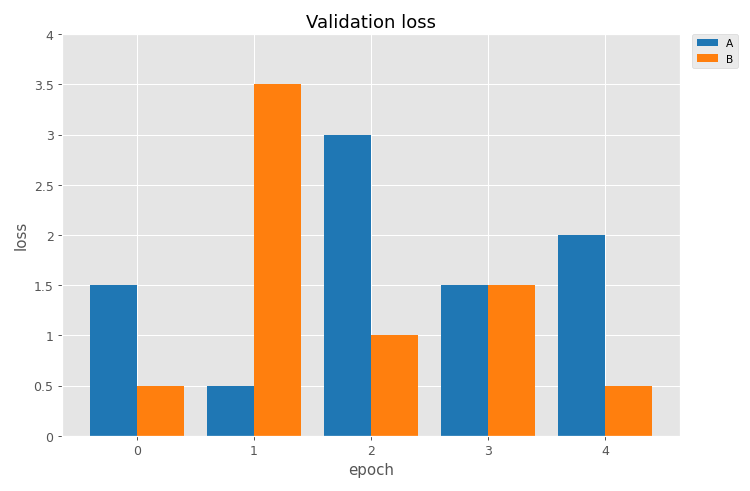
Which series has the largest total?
A
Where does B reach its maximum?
1
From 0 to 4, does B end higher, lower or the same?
the same
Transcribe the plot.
Title: Validation loss
x-axis: epoch, ticks 0 1 2 3 4
y-axis: loss, ticks 0 0.5 1 1.5 2 2.5 3 3.5 4
Legend: A, B
Values:
A: 1.5 0.5 3 1.5 2
B: 0.5 3.5 1 1.5 0.5
